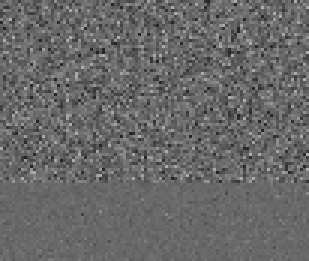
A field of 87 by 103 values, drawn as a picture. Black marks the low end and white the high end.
Fine speckle covers the field. On average the colour sits 40% of the way up the scale. No regular stripes run through it. The bottom part is calmer, past a seam about 70% of the way down.
